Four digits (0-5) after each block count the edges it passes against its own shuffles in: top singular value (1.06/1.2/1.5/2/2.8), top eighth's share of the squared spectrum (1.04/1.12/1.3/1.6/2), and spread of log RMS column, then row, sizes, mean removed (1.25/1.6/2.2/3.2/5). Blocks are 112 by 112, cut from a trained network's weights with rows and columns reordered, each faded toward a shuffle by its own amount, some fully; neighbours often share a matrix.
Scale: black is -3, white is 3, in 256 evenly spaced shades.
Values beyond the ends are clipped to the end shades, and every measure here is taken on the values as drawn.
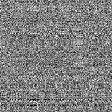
4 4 1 2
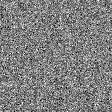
2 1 0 0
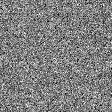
2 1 0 0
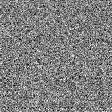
3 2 0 1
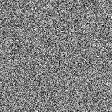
3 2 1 0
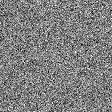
1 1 0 0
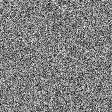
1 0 0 0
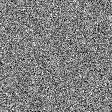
0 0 0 0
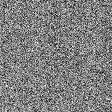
1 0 0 0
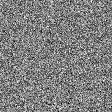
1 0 0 0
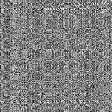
4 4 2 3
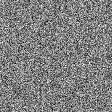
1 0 0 0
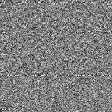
4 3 0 2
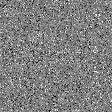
2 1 0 0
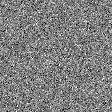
0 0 0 0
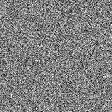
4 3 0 0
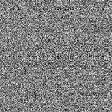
4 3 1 2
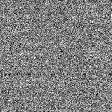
3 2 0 1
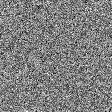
0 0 0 0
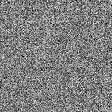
2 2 0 0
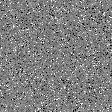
0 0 0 0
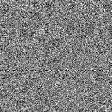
3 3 0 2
